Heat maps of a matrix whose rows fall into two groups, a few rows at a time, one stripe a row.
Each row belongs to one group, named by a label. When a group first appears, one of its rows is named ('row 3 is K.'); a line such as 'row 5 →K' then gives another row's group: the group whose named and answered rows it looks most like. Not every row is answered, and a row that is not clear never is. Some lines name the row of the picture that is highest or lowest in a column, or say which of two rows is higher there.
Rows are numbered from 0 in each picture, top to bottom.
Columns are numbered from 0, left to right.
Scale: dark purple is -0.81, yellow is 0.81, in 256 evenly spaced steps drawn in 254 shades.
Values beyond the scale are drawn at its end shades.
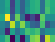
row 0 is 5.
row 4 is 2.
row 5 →5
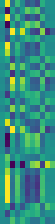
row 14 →5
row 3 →2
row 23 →5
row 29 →5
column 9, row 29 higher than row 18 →Yes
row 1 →2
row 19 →2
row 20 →2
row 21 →2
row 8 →5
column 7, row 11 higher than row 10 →No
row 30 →2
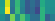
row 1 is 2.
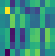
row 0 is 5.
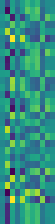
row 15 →5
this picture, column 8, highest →28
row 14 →5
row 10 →5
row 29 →2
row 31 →2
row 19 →5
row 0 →2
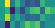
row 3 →2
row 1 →5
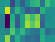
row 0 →5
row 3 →2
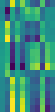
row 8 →5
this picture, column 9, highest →9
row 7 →5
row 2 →2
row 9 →5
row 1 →2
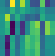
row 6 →2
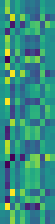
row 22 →5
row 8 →2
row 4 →2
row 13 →5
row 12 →5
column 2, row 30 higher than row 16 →Yes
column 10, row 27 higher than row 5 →No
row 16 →5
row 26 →2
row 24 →2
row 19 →2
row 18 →2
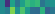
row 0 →2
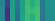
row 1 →2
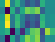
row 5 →2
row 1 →2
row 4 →5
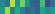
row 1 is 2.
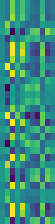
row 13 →2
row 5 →2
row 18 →5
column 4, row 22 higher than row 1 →Yes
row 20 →2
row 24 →5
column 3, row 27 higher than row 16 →No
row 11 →5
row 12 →2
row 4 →5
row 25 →5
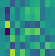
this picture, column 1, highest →3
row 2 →2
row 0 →5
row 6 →5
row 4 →2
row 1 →2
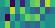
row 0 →5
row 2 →2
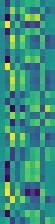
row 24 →2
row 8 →2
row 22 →5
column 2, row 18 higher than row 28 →No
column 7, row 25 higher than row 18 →Yes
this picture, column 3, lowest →2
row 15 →5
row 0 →2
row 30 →2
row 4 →2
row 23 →2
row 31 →5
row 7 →2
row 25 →2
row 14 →2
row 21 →5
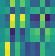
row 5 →5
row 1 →5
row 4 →5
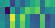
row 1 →2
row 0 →5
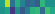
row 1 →5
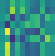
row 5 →5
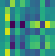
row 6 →5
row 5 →5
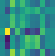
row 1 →2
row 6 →2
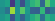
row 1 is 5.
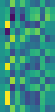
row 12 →5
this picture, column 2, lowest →2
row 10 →5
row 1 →5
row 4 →2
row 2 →5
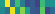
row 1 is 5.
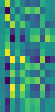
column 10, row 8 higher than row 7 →No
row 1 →2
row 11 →2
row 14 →2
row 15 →2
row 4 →5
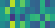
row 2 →5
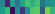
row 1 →5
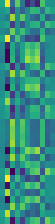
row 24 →5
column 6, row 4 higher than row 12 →No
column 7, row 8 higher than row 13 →Yes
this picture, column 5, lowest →0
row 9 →5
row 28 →2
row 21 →2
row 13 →5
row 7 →2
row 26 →2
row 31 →5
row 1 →5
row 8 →2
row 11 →2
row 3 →5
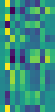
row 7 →5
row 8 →5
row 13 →2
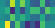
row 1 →5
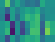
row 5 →2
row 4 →5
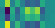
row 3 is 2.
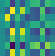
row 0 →5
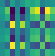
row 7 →5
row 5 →5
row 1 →5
